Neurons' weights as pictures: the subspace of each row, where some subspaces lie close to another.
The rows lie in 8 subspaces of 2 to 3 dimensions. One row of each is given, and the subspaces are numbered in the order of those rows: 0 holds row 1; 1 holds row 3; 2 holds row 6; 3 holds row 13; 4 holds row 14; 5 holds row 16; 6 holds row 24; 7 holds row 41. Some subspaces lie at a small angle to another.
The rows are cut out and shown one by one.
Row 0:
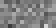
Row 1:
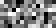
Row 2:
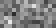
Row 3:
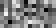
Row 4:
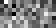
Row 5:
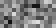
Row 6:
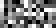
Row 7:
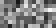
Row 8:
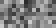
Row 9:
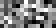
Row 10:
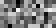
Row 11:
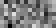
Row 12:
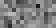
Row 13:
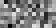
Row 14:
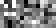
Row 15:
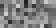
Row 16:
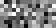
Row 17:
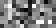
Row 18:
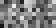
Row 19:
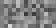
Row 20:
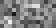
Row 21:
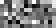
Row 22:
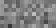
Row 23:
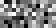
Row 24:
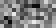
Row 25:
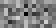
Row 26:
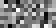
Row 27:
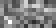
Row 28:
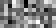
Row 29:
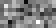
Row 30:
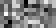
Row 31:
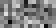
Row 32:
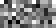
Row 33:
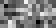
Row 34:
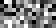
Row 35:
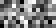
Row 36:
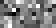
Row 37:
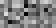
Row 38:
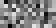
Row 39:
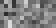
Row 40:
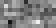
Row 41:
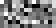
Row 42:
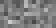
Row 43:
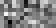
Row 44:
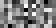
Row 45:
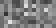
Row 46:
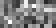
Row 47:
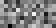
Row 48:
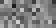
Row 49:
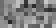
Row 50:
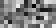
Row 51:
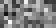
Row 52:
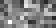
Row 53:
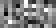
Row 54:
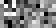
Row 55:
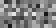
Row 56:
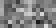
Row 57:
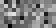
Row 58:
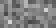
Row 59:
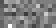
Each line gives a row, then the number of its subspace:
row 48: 7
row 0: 3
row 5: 6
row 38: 3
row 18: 7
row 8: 7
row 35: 7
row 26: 3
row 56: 2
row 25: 5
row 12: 0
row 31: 1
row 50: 6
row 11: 3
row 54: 4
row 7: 0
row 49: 0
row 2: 6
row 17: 2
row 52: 7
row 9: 6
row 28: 2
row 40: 2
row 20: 6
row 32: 7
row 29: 2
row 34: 5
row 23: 5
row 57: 4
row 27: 0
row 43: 4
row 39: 4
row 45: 4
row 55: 5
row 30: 1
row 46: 0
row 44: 2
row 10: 0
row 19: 4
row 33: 2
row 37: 5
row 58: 1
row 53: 1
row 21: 7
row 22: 1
